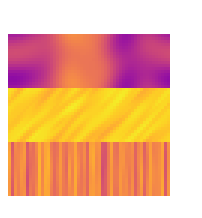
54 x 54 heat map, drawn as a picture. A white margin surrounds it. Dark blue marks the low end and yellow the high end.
It is made of 3 by 1 panels. Panel 1,1: middling, smooth, strong in contrast. Panel 2,1: very high, slanting up to the right, faint in contrast. Panel 3,1: high, streaked downward.
